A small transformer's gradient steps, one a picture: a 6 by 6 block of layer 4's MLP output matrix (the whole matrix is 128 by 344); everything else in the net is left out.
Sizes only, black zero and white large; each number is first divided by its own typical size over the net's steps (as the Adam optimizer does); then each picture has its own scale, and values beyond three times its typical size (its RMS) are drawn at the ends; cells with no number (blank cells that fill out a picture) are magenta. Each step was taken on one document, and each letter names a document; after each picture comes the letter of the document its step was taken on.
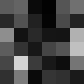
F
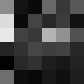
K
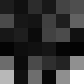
K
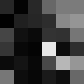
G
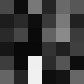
K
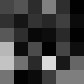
F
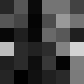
G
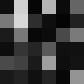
F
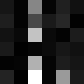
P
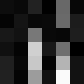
P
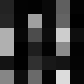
P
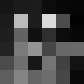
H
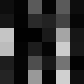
P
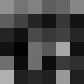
G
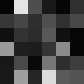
H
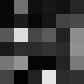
F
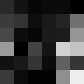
G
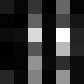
P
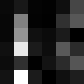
H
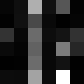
P
